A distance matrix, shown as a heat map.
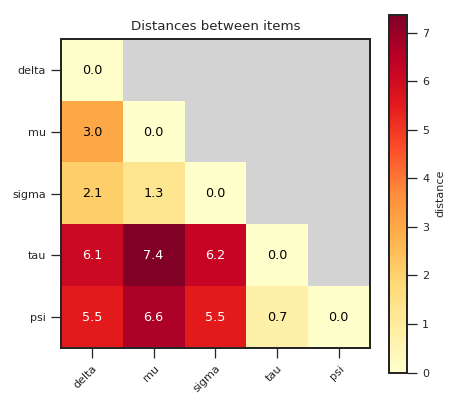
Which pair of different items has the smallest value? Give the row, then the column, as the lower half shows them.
psi, tau
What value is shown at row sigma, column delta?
2.1
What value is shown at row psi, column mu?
6.6
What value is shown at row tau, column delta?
6.1
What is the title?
Distances between items
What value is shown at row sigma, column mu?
1.3
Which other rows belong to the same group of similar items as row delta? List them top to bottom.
mu, sigma
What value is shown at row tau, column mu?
7.4
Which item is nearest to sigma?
mu
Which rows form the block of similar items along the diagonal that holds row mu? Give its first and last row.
delta to sigma
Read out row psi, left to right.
5.5 6.6 5.5 0.7 0.0
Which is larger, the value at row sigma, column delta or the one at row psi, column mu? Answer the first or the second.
the second
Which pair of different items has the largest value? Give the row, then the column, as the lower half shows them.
tau, mu
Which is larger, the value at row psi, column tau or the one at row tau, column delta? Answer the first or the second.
the second
